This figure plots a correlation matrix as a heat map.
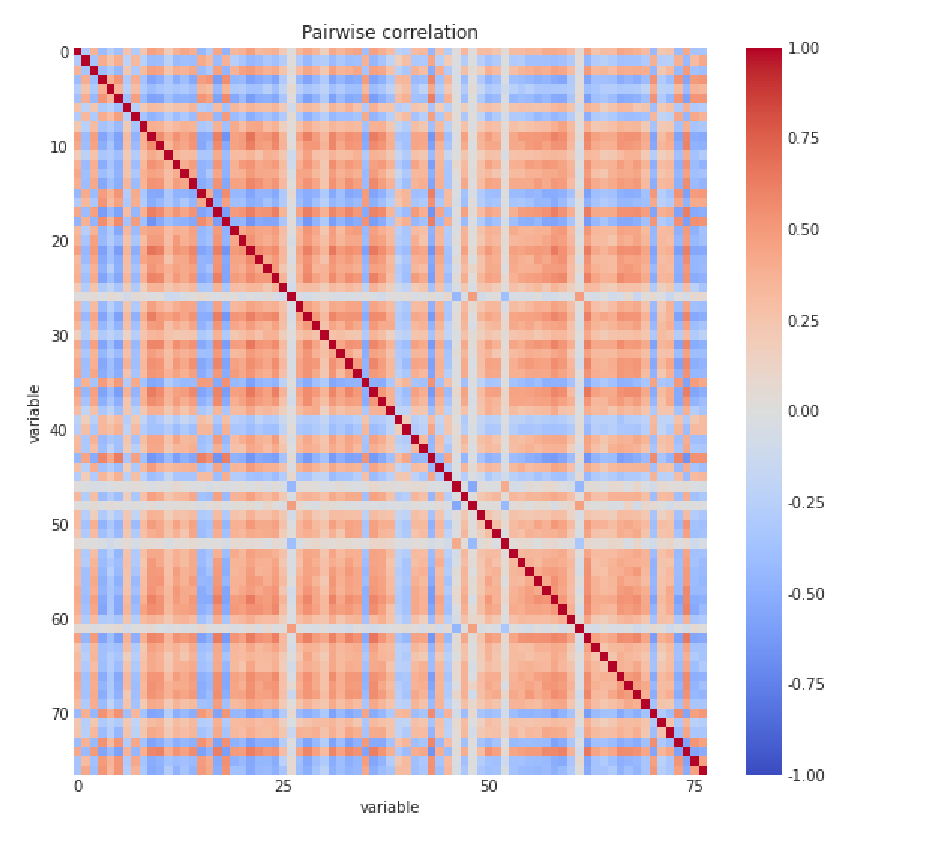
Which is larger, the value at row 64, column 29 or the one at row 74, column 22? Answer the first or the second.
the second
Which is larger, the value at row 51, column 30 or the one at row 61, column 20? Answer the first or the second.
the first
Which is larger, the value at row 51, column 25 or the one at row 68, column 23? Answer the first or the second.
the second
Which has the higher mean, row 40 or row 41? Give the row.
41
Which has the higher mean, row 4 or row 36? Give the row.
36
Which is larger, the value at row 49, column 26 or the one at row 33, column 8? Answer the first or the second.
the second
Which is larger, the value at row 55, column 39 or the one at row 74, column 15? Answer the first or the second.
the first
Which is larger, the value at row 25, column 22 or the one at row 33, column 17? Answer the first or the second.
the second
